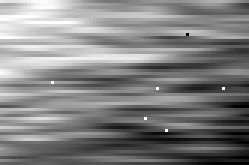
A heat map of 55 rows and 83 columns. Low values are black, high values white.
The top left is the ninth with the highest average. The field climbs toward the top left. The ninth with the lowest average is the bottom right. Six lone cells stand out: five far higher and one far lower than their neighbours. Streaks run across, left to right. The halves do not mirror each other.
